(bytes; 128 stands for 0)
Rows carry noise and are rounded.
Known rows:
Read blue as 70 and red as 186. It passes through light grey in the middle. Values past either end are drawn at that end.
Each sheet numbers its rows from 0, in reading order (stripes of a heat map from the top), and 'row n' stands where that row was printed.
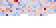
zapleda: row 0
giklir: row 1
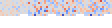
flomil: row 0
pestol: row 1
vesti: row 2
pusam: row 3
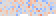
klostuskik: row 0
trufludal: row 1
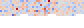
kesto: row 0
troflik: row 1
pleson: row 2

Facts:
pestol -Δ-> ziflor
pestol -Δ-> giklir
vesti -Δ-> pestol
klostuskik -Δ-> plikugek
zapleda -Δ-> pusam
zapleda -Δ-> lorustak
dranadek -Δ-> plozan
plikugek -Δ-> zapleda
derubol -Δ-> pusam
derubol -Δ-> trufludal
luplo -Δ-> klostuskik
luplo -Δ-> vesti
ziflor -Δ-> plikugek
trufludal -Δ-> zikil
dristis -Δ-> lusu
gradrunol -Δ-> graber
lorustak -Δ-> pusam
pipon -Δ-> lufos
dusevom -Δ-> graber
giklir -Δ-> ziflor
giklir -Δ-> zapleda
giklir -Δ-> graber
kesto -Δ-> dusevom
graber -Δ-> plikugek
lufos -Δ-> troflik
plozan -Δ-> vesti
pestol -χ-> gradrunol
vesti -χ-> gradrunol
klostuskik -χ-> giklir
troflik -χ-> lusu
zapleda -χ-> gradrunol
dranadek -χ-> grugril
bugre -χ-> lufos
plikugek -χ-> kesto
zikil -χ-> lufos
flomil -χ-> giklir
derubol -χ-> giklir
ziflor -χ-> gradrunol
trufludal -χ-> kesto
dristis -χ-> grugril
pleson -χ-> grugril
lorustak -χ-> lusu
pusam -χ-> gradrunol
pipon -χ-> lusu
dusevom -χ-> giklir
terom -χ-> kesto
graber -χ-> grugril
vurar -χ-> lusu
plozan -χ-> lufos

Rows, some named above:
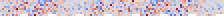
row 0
lufos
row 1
lusu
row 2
zikil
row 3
dristis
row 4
pipon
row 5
lusu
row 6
gradrunol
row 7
zikil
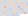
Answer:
luplo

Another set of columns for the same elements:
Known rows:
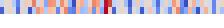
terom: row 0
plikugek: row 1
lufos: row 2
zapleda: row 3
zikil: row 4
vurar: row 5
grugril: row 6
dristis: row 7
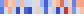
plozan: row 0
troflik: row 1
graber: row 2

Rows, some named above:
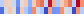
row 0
trufludal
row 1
vesti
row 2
pestol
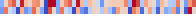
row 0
vesti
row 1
gradrunol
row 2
vesti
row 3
derubol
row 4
ziflor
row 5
luplo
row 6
pusam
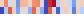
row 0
klostuskik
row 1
gradrunol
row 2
trufludal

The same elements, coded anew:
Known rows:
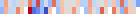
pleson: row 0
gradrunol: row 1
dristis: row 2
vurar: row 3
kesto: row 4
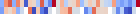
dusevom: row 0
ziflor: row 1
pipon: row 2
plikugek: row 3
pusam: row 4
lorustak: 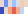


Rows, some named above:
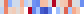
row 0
troflik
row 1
vesti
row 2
klostuskik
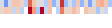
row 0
luplo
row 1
lufos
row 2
troflik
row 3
luplo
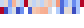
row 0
pestol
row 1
derubol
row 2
zapleda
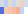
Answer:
derubol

